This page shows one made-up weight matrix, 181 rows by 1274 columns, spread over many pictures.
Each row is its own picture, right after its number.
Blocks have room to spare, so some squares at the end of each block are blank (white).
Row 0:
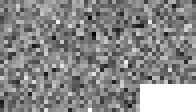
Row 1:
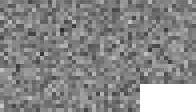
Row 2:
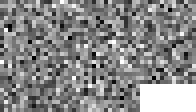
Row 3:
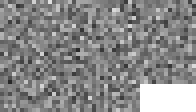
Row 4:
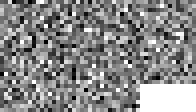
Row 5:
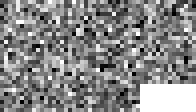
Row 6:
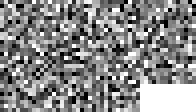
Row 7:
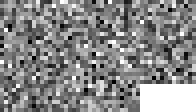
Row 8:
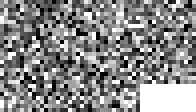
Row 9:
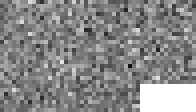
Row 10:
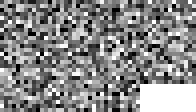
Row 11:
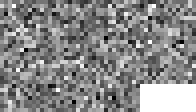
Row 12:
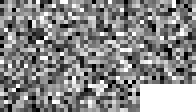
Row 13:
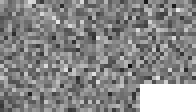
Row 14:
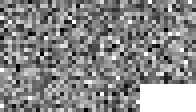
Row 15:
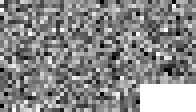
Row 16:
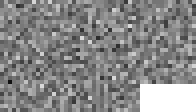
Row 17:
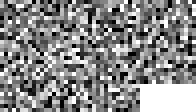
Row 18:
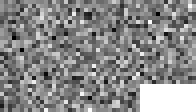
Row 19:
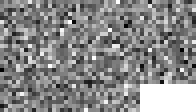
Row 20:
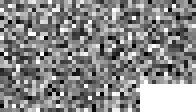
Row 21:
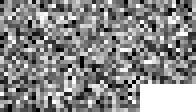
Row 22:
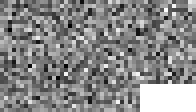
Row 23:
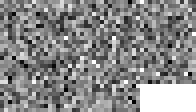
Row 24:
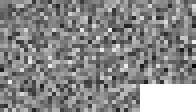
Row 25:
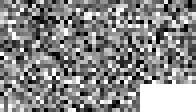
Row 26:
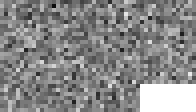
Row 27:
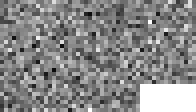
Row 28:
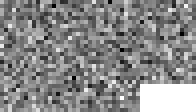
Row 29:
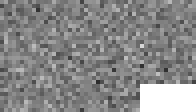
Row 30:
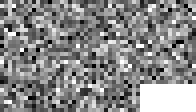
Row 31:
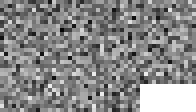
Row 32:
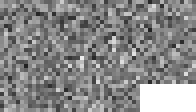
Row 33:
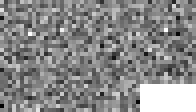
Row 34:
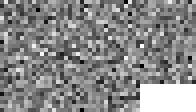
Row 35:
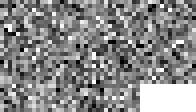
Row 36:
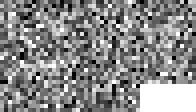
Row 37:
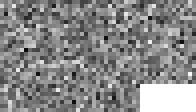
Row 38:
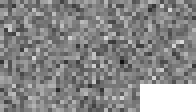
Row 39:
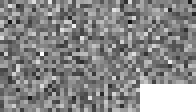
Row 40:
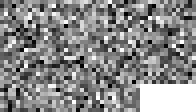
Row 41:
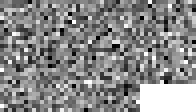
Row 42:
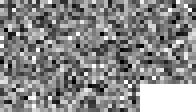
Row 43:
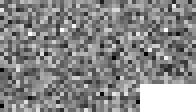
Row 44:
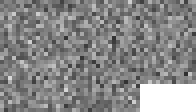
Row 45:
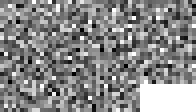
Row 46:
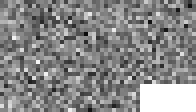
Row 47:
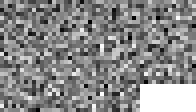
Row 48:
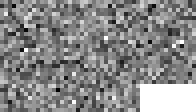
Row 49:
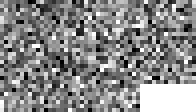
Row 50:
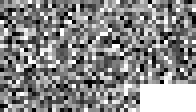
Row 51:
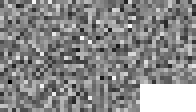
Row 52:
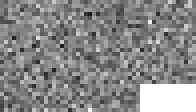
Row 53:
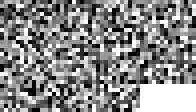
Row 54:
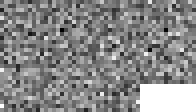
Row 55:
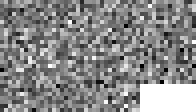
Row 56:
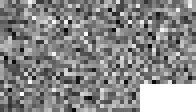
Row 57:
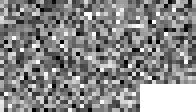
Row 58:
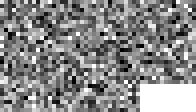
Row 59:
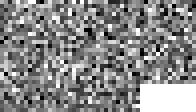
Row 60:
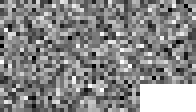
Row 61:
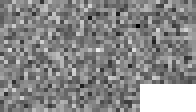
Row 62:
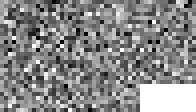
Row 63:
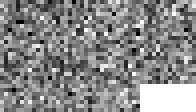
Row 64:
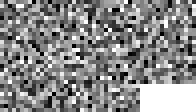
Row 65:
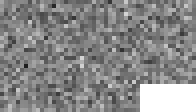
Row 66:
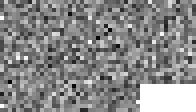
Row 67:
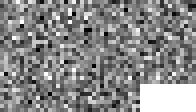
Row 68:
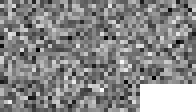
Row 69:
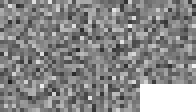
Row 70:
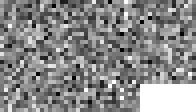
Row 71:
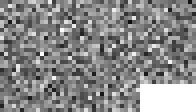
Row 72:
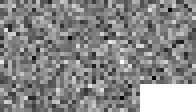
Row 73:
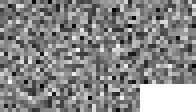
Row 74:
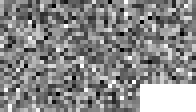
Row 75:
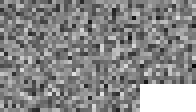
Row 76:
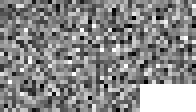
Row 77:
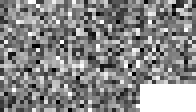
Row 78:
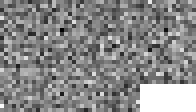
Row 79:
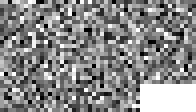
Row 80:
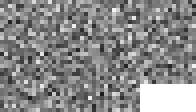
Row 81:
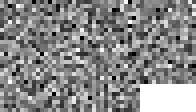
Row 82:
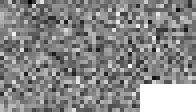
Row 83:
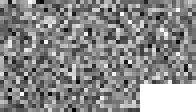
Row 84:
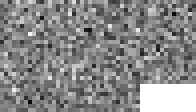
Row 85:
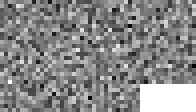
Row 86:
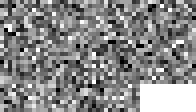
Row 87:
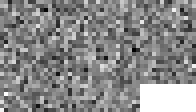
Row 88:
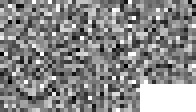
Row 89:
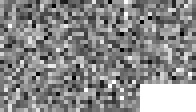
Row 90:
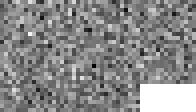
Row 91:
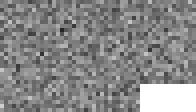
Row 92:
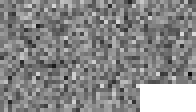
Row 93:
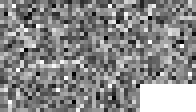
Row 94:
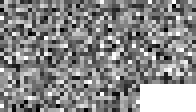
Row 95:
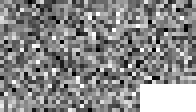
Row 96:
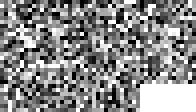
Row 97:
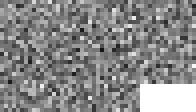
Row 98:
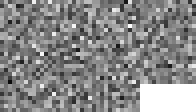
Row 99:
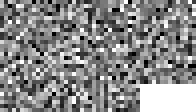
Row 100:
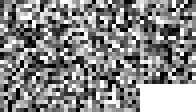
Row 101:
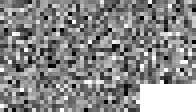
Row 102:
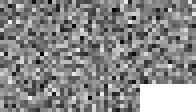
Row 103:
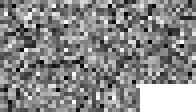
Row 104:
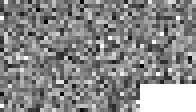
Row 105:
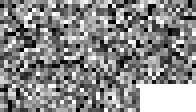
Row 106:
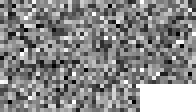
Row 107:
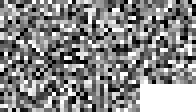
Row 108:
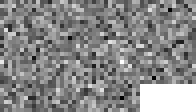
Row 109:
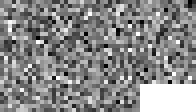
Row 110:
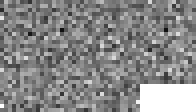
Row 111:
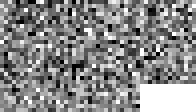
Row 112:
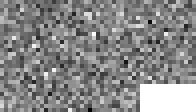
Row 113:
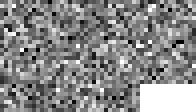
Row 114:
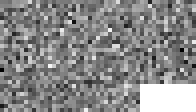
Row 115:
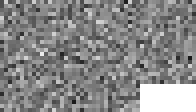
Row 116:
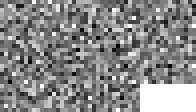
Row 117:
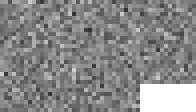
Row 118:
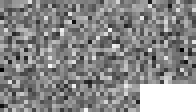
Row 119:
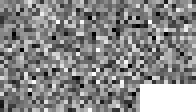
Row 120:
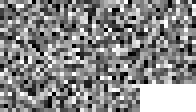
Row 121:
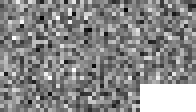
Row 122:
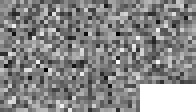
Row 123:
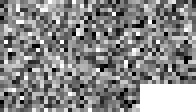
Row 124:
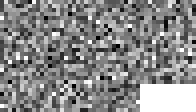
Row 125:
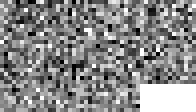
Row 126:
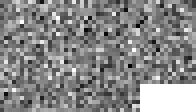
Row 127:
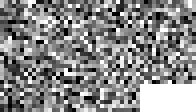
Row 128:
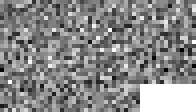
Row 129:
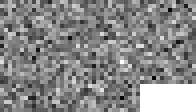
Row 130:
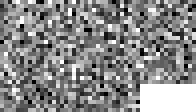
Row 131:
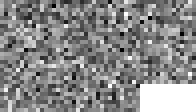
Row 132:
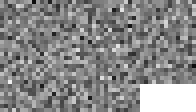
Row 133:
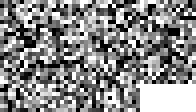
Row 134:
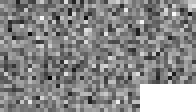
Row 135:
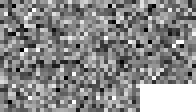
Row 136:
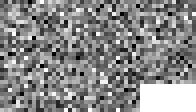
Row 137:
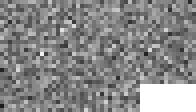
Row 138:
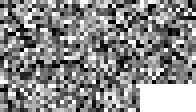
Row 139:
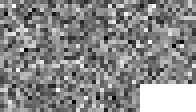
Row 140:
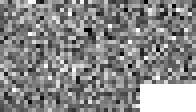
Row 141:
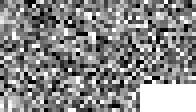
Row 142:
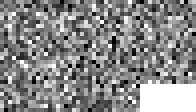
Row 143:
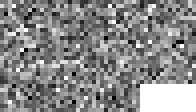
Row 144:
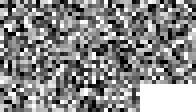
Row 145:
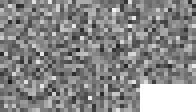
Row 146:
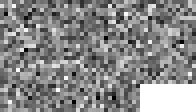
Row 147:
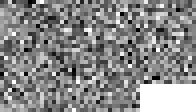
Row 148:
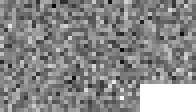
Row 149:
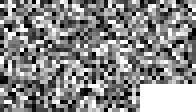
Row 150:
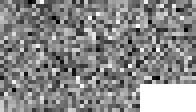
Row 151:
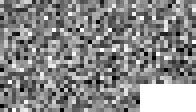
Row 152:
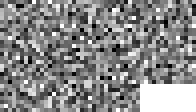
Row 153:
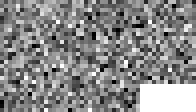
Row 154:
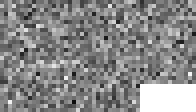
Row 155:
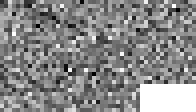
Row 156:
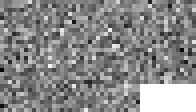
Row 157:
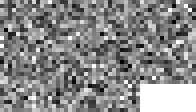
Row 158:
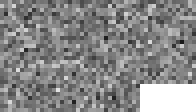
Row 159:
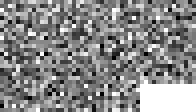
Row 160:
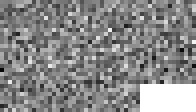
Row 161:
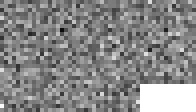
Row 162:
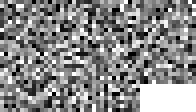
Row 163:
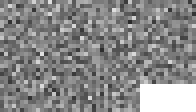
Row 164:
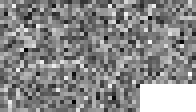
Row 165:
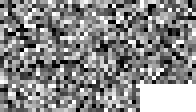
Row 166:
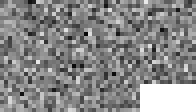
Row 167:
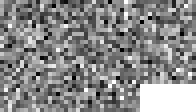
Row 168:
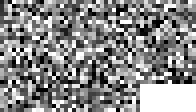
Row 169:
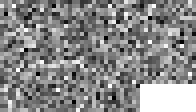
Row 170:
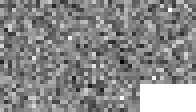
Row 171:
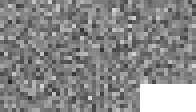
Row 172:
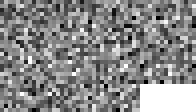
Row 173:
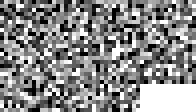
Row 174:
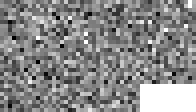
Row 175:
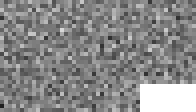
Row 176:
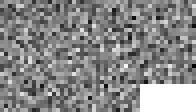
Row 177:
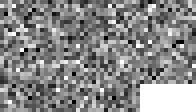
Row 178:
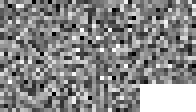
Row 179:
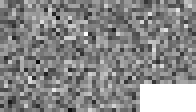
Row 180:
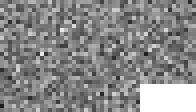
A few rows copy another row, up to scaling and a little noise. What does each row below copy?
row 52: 27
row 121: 67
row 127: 56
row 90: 130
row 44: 142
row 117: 79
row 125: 111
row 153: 0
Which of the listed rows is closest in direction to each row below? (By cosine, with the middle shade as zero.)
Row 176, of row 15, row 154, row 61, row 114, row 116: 114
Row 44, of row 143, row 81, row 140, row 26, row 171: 26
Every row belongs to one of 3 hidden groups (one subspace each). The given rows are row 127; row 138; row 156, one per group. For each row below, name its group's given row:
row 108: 138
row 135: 138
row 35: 138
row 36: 138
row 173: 156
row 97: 156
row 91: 156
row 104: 156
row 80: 156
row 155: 127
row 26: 138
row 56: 127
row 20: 156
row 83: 127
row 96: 138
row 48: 138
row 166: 127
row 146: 138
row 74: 138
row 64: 156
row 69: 156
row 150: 127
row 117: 127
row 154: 138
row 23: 138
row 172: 156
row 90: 127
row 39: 156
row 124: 156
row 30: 138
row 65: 138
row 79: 127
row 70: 138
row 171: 156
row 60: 138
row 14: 156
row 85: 156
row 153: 127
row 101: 156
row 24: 156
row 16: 156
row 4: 127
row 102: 156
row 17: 156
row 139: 138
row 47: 156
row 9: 127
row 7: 138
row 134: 127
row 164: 138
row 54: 156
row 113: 138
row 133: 138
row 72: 138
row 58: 138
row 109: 127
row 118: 156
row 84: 127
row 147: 127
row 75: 156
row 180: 156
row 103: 138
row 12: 138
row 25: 127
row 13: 127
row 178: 156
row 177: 138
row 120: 156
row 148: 138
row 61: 127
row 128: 156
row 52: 127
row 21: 138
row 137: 156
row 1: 156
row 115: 156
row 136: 127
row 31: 156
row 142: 138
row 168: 127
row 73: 156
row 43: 156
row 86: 138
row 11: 138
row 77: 127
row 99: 156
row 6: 156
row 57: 127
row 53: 156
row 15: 156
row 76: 156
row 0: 127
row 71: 156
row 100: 138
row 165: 138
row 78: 156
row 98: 156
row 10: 156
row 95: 127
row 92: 138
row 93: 138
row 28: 138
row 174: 127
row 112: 127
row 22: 127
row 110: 156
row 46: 127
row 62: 127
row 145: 156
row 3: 156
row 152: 156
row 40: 138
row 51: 156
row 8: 127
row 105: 138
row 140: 127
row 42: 138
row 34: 156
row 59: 127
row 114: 156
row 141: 127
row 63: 127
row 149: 138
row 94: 156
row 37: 138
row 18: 127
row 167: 138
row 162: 156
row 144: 138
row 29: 156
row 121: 127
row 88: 156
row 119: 127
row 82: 127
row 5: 127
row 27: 127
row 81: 156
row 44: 138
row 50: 156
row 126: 127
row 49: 127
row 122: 127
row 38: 138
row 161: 156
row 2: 138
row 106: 138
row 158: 138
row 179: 127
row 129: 138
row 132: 156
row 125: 127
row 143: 138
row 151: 156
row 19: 156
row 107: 156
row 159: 156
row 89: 138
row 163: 156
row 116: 156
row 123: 127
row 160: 156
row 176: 156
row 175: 156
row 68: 138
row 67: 127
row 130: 127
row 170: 138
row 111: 127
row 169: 138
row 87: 127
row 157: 138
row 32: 138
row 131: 138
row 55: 156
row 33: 156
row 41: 156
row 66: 156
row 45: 156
